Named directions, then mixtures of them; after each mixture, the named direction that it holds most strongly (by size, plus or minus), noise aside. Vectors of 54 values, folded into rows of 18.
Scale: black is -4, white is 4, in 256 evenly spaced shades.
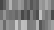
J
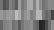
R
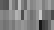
R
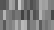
J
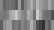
R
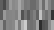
J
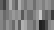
R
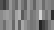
R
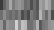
J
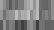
J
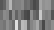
J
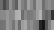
R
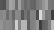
J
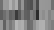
R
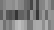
R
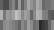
R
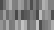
J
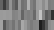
R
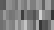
J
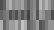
J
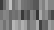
J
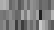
J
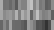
R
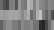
R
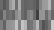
J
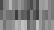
J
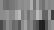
R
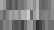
J
